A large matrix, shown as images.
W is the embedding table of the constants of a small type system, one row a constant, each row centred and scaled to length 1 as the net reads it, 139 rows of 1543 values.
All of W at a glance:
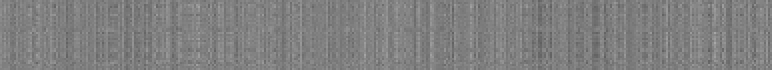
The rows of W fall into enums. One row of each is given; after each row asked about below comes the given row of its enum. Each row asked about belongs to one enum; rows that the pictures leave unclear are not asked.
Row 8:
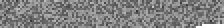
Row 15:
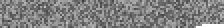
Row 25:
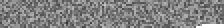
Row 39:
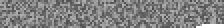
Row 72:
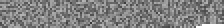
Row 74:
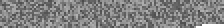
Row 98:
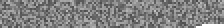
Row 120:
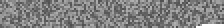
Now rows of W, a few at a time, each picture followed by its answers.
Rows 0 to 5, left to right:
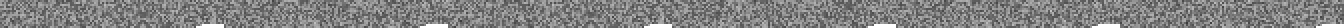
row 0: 39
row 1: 98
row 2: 39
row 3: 74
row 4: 98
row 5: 25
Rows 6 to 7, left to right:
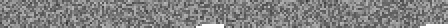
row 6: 25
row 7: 15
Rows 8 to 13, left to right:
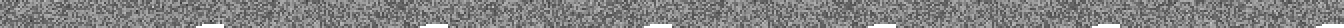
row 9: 74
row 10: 15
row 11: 74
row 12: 74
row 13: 98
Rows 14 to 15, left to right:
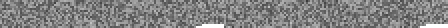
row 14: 98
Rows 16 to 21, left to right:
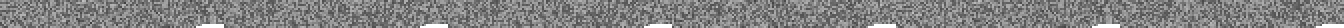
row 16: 72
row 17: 120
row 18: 120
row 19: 15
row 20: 72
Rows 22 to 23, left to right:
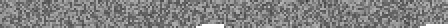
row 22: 120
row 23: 15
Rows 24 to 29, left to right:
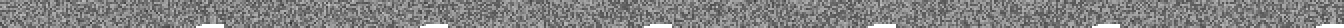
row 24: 72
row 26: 74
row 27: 15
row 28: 120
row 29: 39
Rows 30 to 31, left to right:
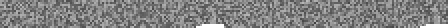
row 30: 39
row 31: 72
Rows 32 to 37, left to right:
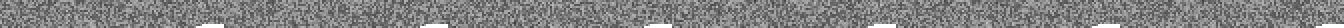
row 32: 98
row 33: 120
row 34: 25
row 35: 15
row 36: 98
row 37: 74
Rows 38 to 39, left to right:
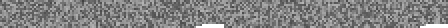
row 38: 74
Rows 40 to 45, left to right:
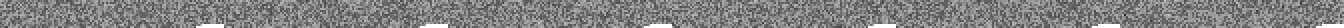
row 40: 39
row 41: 15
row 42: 98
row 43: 72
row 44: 74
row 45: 8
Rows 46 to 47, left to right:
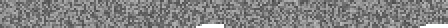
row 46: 120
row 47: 98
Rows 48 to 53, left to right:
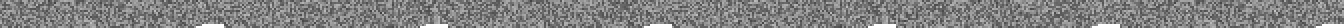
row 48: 98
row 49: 72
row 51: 72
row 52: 15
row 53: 98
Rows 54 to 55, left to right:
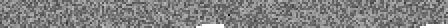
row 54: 25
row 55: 8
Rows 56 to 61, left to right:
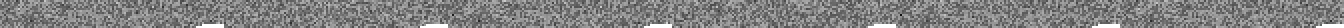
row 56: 8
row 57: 25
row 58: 8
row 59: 15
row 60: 8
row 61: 8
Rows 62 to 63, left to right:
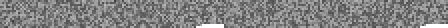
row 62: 39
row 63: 120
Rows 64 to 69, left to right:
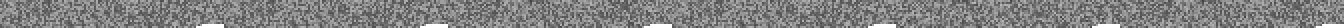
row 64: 120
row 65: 120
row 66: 74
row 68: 39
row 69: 74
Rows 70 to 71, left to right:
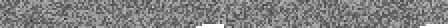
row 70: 8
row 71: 15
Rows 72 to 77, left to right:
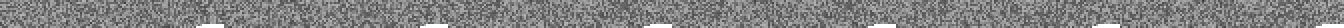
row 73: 39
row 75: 74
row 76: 120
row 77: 15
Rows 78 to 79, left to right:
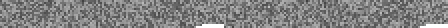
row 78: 74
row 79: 15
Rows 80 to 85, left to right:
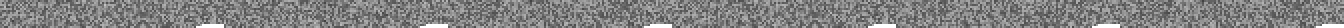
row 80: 39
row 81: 98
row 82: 74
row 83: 39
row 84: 120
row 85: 74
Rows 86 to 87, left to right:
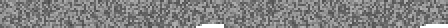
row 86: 120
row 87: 120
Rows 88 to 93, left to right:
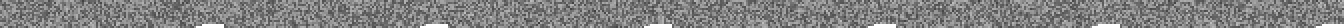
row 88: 74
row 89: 120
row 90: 72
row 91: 98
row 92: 15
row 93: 98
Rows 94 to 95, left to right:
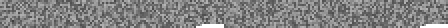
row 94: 39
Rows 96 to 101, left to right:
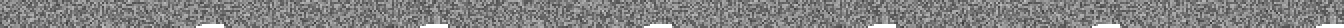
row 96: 25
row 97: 72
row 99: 72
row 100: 25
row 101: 72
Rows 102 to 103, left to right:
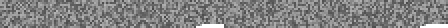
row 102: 39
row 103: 120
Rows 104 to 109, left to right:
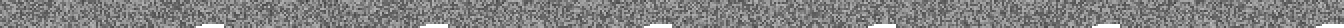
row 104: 74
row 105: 15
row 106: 98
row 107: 39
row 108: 120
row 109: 98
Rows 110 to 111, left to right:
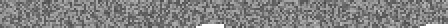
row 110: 120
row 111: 98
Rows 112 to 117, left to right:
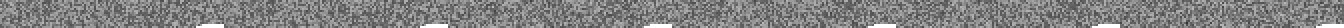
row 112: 120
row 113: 120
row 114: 15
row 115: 74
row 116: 74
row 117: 25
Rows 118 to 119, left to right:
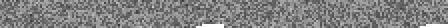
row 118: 8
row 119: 74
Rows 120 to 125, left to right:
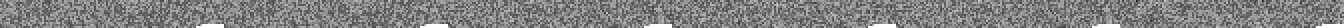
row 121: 120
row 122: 72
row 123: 25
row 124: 72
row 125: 8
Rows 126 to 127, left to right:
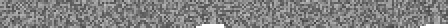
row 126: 39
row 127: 72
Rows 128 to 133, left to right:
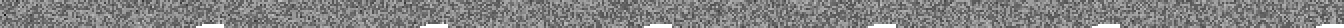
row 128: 8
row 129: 8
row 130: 74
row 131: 15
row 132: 98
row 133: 39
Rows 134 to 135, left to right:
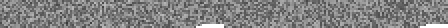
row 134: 25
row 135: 74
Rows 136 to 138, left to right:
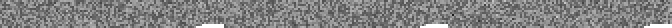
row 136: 98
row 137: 120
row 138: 8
